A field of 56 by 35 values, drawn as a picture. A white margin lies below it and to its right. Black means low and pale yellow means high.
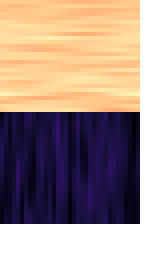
It is made of 2 by 1 panels. Panel 1,1: very high, streaked across, faint in contrast. Panel 2,1: very low, streaked downward, faint in contrast.
